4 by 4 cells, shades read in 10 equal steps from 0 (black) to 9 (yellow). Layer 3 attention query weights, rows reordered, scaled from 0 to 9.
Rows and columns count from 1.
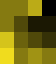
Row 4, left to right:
9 5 6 5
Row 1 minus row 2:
0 2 6 -1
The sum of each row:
17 10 17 25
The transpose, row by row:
5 5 8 9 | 5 3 4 5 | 7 1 3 6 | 0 1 2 5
